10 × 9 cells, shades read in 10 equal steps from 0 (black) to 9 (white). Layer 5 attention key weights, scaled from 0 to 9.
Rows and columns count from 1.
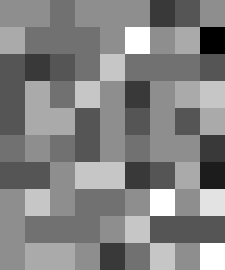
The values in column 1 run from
3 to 6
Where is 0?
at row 2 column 9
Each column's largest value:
6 7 6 7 7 9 9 6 9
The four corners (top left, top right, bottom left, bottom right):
5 5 5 9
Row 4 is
3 6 4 7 5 2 5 6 7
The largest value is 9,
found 3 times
